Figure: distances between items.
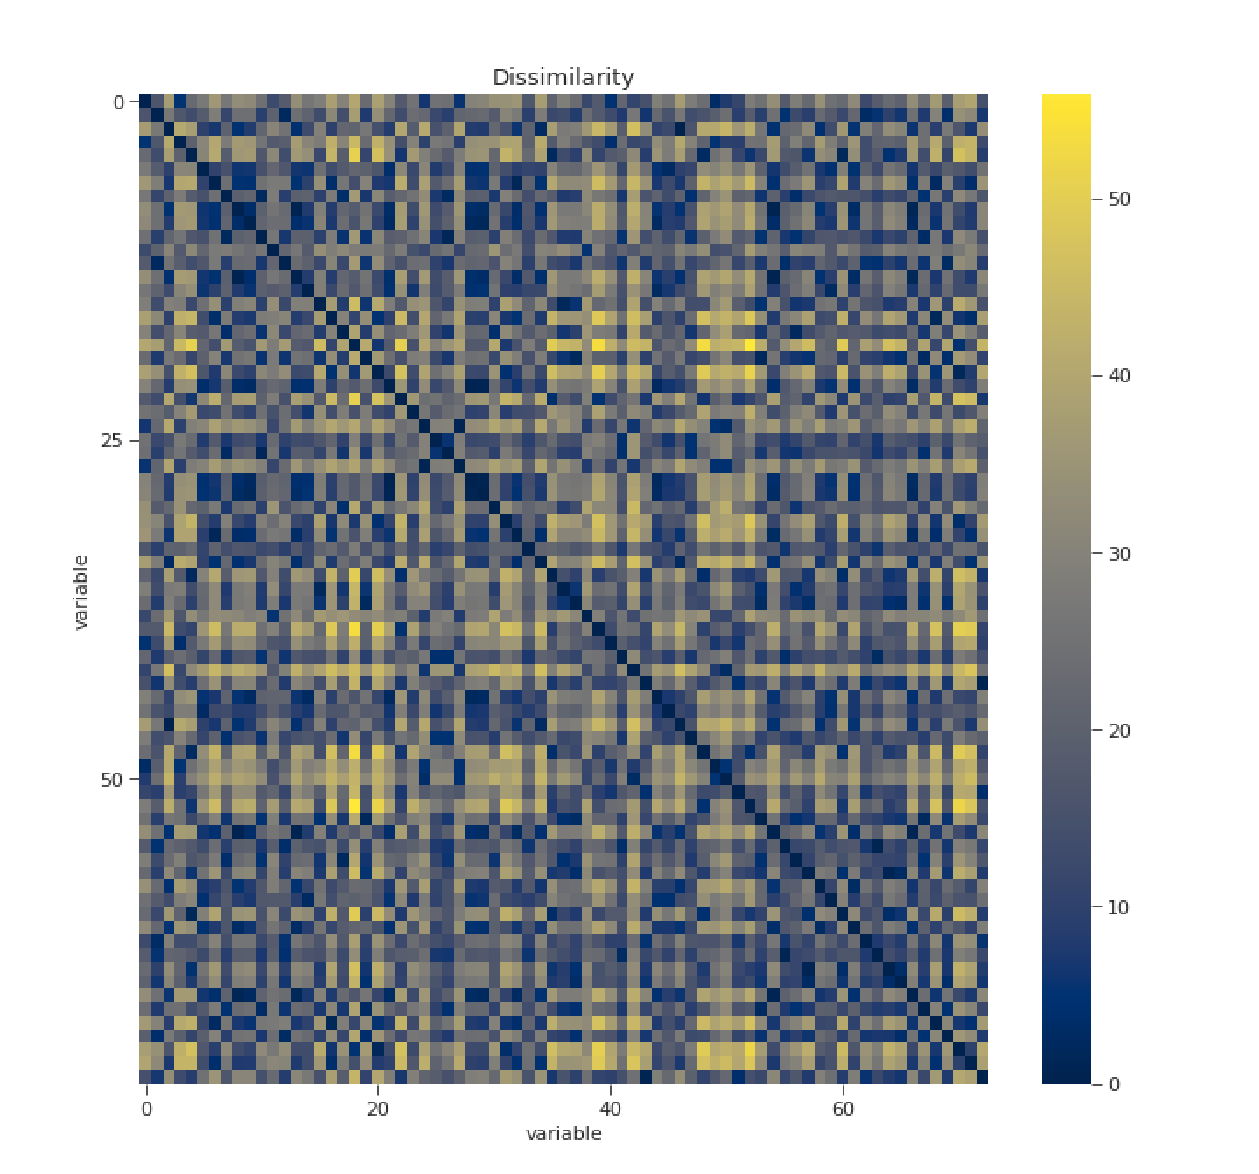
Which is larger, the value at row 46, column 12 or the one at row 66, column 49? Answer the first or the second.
the second
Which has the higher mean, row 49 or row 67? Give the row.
49
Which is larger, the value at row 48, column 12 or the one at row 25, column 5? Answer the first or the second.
the first
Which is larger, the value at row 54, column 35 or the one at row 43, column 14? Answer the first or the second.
the first
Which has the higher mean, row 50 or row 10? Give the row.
50
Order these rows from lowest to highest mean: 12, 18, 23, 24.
12, 23, 24, 18
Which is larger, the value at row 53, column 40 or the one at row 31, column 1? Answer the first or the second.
the second
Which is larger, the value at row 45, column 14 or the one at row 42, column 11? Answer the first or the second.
the second
